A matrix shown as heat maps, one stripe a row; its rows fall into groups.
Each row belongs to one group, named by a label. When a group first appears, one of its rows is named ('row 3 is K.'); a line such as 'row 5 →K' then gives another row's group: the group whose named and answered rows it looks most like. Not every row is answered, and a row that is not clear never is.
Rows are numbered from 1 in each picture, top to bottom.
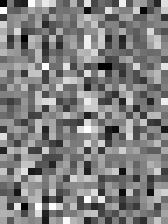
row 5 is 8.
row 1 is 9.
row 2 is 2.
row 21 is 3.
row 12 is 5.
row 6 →3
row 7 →3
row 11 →3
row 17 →5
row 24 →5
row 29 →3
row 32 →5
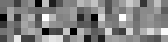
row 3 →9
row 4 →9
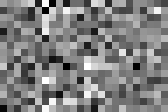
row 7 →5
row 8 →8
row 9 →3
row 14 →3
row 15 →5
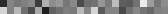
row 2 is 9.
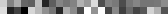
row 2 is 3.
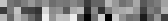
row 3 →5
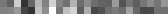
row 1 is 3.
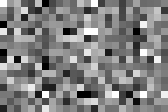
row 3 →3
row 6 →5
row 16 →9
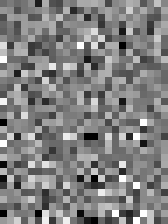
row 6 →3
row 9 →2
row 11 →3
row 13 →3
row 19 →2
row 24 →9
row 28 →8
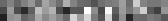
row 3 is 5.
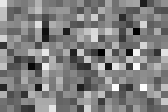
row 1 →2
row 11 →9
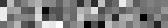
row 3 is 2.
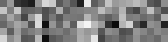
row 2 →8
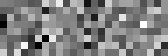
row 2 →5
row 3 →9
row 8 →8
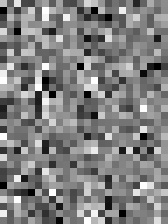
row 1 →8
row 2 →9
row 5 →3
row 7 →9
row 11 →2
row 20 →2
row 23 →2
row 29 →8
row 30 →3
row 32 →3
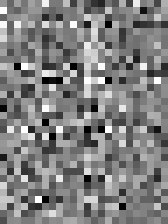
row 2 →2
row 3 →3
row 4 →5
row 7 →3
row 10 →3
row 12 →3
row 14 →8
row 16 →9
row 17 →3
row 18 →5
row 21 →8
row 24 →3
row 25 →8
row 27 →2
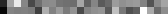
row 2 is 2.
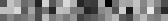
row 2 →8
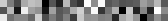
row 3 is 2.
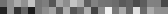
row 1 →5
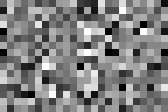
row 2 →9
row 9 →9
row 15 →5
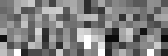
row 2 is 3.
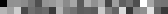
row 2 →8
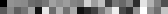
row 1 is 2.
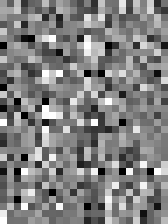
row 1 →8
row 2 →8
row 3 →3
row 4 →3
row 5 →2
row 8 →3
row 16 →9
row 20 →9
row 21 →9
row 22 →3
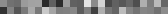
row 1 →3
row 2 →9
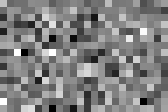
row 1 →2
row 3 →9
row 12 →9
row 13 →8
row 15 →2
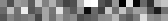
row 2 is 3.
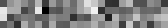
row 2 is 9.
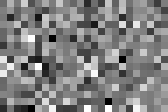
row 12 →5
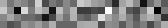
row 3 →8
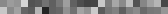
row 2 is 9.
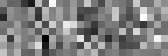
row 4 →5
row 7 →3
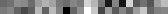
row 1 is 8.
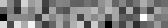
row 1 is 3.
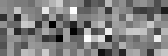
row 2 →5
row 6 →3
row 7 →9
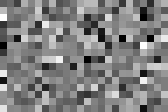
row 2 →2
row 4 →9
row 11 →2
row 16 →2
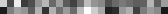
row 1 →8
